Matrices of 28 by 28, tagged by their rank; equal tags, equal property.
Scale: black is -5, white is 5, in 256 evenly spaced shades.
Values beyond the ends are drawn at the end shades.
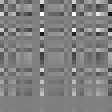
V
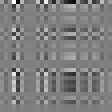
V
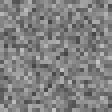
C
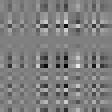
V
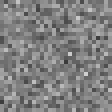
C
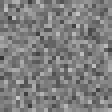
C
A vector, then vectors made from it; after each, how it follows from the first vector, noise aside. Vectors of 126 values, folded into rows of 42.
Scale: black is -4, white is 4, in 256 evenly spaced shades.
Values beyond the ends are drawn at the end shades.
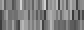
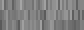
shrunk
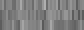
shrunk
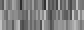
negated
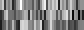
scaled up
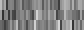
wrapped around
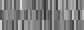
sign-scrambled
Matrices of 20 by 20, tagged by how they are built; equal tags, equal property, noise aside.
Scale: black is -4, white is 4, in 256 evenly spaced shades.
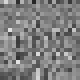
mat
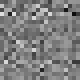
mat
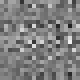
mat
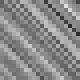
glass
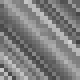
glass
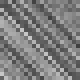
glass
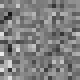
mat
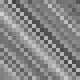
glass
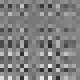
mat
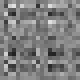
mat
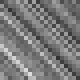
glass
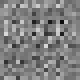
mat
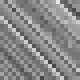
glass
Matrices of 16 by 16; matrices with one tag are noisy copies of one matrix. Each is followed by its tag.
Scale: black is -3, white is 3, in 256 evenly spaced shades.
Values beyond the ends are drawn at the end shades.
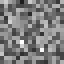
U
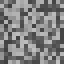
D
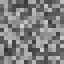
U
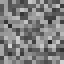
U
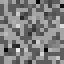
U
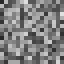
D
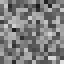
U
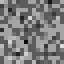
U
